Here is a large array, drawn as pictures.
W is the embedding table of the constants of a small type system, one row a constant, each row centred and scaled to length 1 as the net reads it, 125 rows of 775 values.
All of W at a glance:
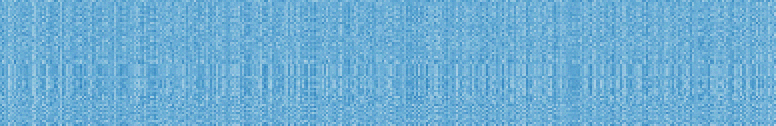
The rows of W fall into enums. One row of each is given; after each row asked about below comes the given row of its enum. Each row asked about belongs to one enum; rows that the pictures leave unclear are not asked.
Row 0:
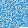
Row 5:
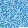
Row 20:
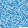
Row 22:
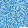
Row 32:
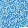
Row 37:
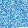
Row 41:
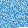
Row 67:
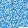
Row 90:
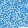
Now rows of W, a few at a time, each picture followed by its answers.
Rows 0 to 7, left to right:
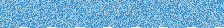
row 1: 67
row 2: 5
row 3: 32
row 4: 32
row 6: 41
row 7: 90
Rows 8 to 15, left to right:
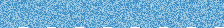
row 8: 90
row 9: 20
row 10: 41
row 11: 20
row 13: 41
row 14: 90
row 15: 67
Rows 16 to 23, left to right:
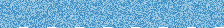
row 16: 41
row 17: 32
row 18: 5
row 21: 90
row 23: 41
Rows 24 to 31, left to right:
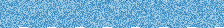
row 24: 20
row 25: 32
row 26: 32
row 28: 32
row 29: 37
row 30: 20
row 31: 5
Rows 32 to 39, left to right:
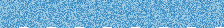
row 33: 90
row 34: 90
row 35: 67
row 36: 41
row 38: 5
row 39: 22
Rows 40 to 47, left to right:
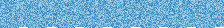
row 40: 22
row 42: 20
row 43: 37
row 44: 67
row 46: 37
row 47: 41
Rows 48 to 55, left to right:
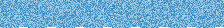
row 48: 5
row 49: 41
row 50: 32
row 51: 5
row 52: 41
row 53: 67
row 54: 5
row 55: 32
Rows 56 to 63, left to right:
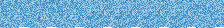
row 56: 5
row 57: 90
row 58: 5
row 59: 32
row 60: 32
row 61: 32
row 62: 32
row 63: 41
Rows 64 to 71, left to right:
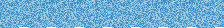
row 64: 20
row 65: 90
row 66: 90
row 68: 20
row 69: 90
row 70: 90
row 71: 20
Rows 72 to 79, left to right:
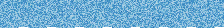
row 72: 90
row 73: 20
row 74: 5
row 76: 41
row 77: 0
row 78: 90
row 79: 67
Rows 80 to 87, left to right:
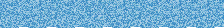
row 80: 20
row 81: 67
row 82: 20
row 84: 67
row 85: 20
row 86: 67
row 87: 67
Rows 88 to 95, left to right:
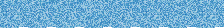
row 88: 5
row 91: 32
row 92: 90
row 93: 5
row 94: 20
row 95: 5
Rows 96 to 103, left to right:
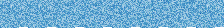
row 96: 41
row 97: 41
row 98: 20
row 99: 20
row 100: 41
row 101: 67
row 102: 90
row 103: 41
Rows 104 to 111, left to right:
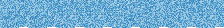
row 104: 32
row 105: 32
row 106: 5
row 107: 5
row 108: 0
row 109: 22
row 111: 5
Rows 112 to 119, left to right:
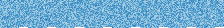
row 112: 32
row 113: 0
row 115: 20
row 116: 41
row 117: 5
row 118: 90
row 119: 37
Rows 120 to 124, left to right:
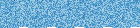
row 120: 22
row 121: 32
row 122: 67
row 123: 20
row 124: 90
